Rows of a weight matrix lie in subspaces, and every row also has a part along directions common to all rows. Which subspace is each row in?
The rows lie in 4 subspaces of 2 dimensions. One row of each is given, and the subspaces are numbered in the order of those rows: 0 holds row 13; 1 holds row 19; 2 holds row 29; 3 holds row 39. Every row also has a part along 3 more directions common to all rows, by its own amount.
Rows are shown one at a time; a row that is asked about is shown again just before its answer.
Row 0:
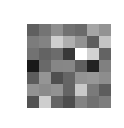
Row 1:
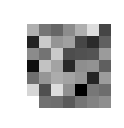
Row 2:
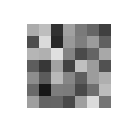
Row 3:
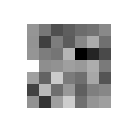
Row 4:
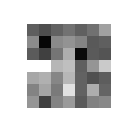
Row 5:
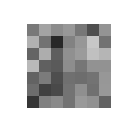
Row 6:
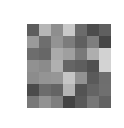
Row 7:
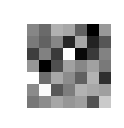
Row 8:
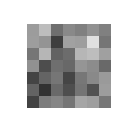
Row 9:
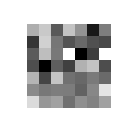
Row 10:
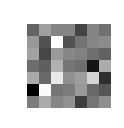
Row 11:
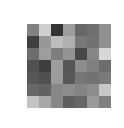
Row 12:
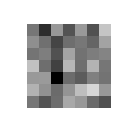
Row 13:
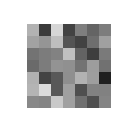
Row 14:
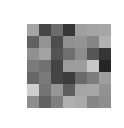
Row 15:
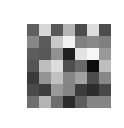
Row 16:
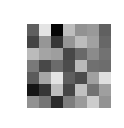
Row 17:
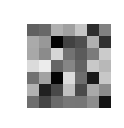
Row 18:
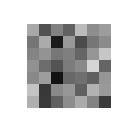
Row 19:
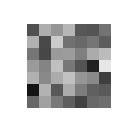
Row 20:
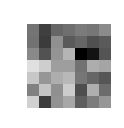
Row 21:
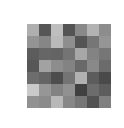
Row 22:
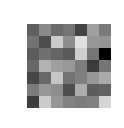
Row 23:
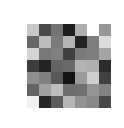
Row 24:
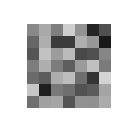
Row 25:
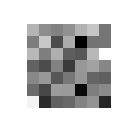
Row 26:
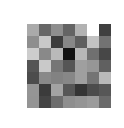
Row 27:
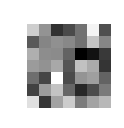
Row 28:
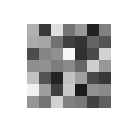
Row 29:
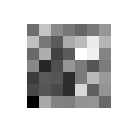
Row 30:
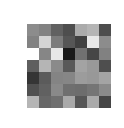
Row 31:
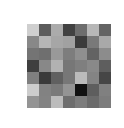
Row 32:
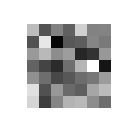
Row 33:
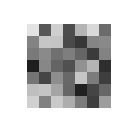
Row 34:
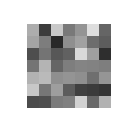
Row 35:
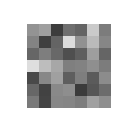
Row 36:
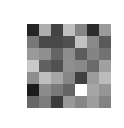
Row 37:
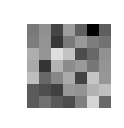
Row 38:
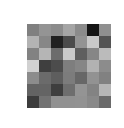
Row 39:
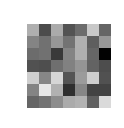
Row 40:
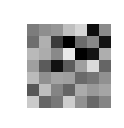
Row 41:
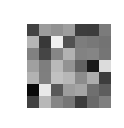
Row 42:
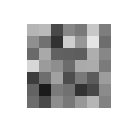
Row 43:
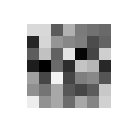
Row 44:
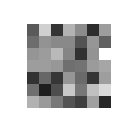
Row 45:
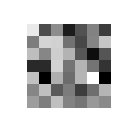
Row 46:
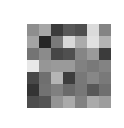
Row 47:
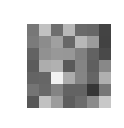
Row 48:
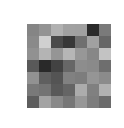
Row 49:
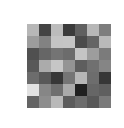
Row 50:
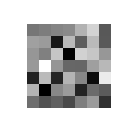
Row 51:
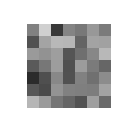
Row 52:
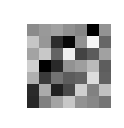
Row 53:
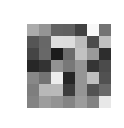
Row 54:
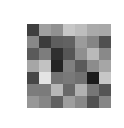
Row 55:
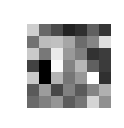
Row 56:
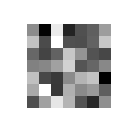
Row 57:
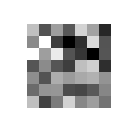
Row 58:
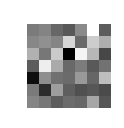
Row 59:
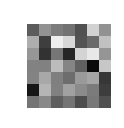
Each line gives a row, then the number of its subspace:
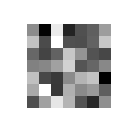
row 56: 0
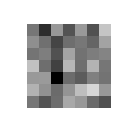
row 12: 1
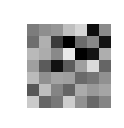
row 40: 0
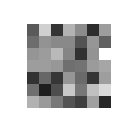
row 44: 3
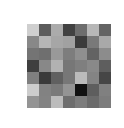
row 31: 0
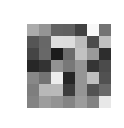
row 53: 3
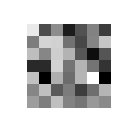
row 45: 0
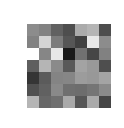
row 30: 3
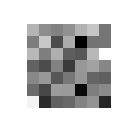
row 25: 1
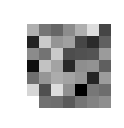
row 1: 2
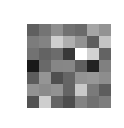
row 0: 2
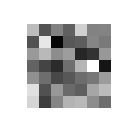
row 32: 1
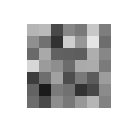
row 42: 2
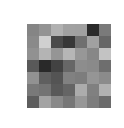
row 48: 2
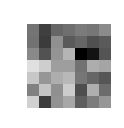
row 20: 2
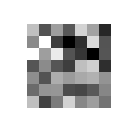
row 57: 3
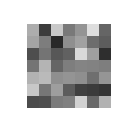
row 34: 3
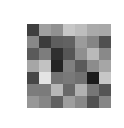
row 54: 0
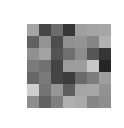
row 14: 1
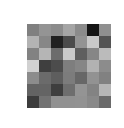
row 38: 2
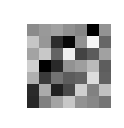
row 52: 2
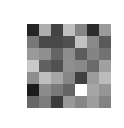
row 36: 0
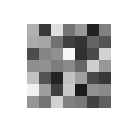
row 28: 0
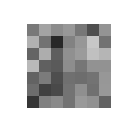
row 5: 2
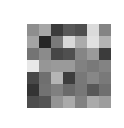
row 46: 2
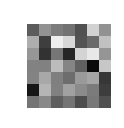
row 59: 1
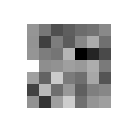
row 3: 2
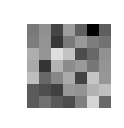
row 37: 0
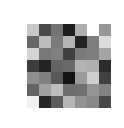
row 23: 1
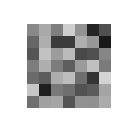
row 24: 1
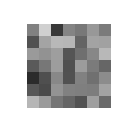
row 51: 3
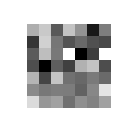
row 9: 3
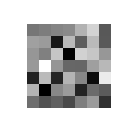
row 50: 3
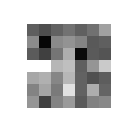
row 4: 2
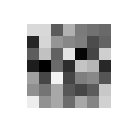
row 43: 3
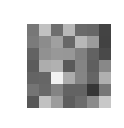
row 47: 1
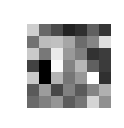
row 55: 0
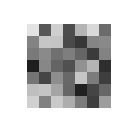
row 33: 0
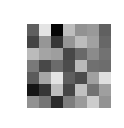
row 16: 0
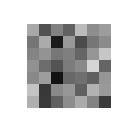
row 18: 1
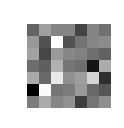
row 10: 1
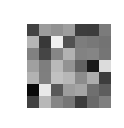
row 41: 1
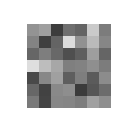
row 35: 2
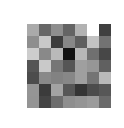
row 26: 3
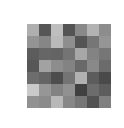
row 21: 0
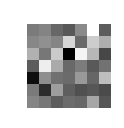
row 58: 3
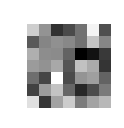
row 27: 2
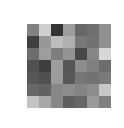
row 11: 3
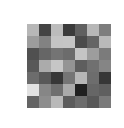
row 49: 0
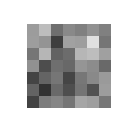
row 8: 2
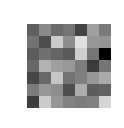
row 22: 1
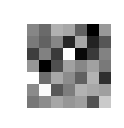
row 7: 3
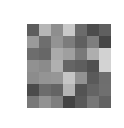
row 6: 1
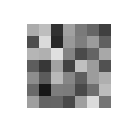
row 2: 0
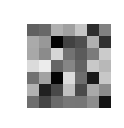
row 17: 3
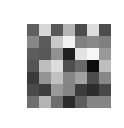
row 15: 1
